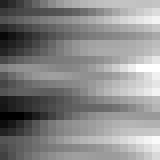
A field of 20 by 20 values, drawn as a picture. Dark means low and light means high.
Streaks run across, left to right. There is an overall slope up to the right. The ninth with the highest average is the middle right.
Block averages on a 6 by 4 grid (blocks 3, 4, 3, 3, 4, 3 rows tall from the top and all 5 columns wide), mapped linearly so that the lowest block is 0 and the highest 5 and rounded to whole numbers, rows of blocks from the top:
1245 / 0234 / 2335 / 1235 / 0234 / 2345
